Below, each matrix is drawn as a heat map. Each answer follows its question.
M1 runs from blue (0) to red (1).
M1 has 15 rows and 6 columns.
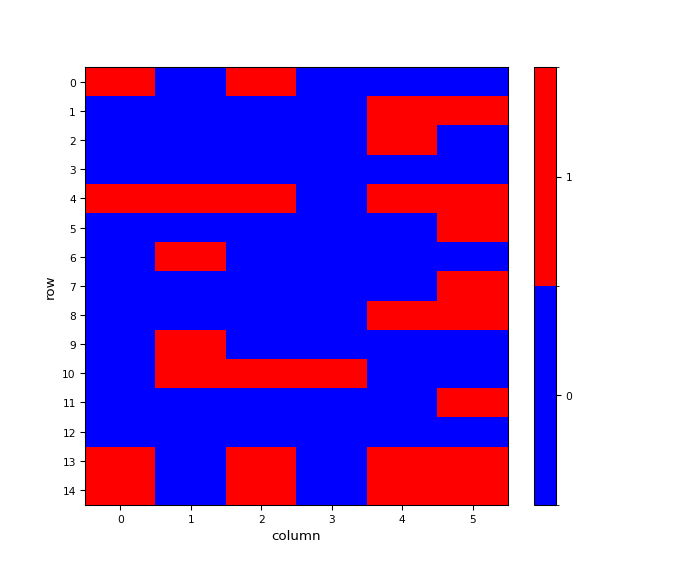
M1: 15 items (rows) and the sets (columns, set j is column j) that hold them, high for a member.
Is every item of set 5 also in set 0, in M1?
no
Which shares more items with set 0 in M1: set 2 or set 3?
set 2
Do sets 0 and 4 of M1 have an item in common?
yes
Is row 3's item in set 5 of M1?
no
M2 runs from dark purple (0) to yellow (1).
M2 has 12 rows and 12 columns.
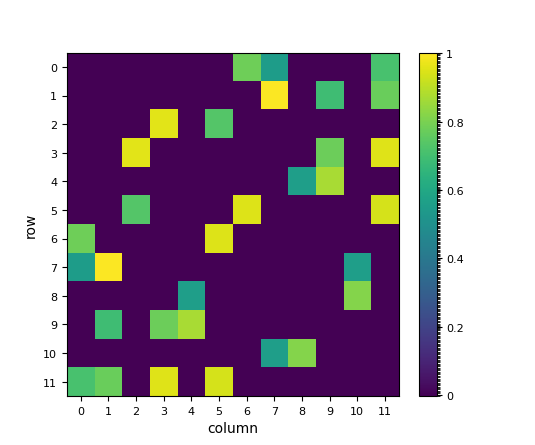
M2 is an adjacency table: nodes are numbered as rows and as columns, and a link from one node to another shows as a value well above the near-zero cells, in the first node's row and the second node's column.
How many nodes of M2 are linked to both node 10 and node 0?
1
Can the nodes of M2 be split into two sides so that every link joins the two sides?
yes
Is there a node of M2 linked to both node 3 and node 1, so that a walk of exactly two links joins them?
yes
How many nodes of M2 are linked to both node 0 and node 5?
2
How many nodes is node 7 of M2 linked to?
3
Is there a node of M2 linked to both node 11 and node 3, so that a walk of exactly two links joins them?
no
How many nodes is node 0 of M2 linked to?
3
